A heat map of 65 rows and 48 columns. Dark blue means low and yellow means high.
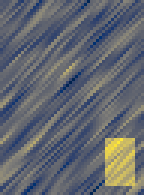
In the bottom right lies a patch that is higher than the rest. The ninth with the highest average is the bottom right. Neither half mirrors the other. The grain runs diagonally up to the right. Most values sit low, with a long tail of high ones.
